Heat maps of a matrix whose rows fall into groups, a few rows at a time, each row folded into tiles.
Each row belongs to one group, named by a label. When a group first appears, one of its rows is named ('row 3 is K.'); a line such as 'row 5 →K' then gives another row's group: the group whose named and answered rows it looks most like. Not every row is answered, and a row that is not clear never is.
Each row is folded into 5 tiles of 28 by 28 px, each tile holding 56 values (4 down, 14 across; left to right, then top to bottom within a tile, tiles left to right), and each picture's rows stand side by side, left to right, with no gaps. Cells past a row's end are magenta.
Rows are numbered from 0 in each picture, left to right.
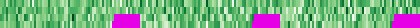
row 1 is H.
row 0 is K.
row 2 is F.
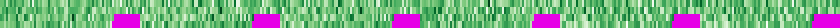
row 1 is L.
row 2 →L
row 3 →K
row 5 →H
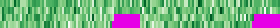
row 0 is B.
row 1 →L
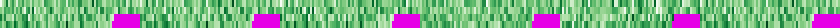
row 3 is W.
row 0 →W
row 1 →W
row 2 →W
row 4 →L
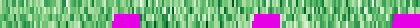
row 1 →W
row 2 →H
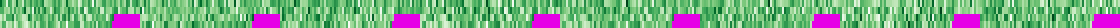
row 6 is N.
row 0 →H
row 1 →L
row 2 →B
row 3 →H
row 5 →K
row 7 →K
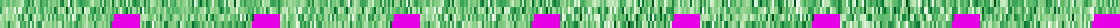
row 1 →L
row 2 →F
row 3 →F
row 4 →N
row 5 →L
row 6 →H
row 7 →B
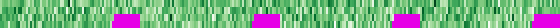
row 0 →K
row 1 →F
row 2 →B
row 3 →B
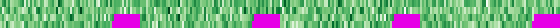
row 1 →B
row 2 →L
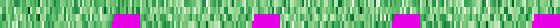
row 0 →B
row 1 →W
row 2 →L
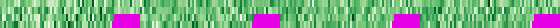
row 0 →N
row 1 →L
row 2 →K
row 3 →K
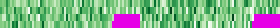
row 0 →N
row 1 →B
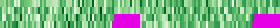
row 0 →N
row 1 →H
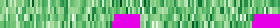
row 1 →L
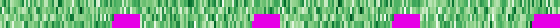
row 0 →L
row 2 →L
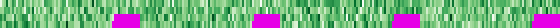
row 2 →B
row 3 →F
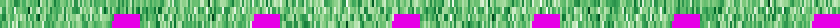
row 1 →K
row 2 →W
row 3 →K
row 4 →B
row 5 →K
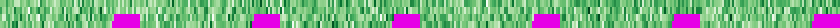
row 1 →F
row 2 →L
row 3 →W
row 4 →B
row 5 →F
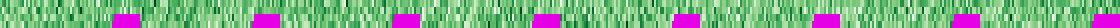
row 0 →L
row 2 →H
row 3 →N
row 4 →W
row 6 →F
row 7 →F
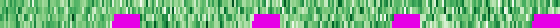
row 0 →K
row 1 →W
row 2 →L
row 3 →H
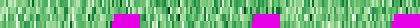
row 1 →B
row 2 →F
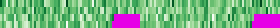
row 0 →H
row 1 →F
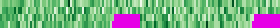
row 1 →W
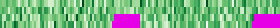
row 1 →H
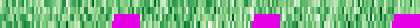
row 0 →W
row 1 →B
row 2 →N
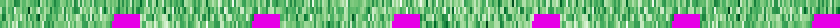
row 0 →B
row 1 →H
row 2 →K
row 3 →W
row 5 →B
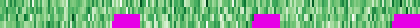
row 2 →F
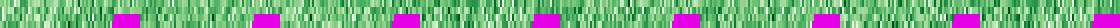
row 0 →N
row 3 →B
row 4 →K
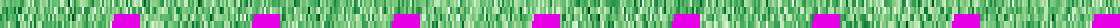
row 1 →L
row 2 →B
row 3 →N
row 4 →B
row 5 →H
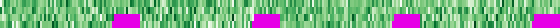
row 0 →L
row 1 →B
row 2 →K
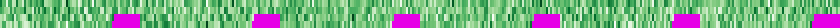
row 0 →H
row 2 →K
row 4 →B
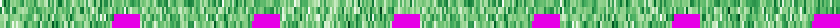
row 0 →L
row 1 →B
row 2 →N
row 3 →B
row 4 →L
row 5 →B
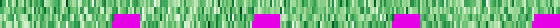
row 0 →H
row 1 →N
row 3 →W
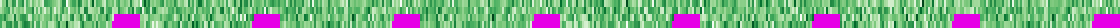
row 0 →W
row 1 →L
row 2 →K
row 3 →K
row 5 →L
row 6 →N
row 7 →K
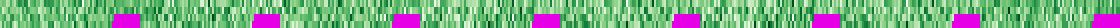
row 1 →K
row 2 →L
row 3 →N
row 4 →W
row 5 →N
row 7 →B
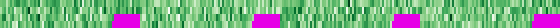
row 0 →B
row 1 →N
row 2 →K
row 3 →F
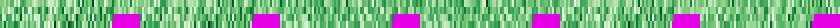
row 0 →N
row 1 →N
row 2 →H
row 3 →H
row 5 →F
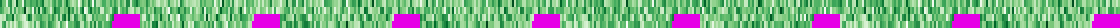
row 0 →H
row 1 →N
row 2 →W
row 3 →W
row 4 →H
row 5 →L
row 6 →H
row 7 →W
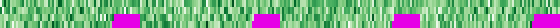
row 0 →L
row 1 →W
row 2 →B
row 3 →F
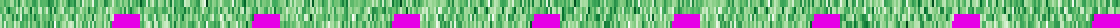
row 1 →H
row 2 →F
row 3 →F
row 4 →B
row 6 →W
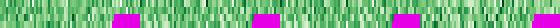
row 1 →H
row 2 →H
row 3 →N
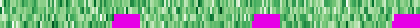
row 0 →L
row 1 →L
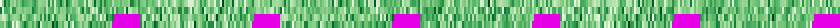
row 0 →L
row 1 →N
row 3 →K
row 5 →K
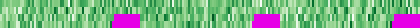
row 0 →F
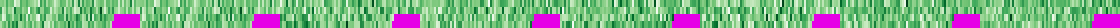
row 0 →N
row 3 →F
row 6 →H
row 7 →F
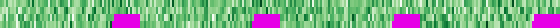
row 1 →F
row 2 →K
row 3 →W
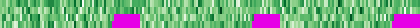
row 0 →B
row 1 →L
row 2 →L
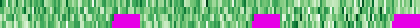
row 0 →H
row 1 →H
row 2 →N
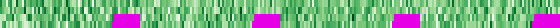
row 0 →H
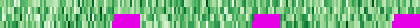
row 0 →N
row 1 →H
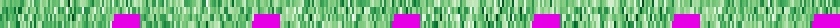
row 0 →K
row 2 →F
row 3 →N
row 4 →N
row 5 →F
